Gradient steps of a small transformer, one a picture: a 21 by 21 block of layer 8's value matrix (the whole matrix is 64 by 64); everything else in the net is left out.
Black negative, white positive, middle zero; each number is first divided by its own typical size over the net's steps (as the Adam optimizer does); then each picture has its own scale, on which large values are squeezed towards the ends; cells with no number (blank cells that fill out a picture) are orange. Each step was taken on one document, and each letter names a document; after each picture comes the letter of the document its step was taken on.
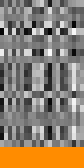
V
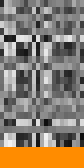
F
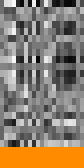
F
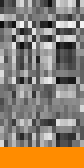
F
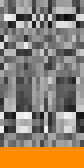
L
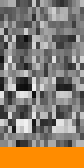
L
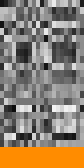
F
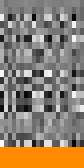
V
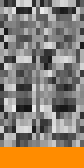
L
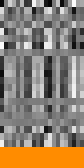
V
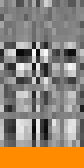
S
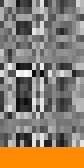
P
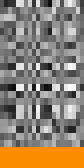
S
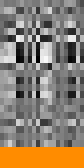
S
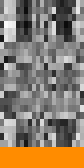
P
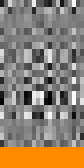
V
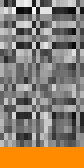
F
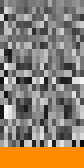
P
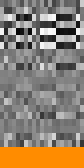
P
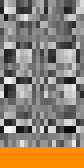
P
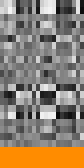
L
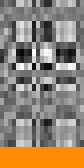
S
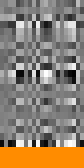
S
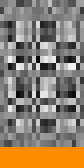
S
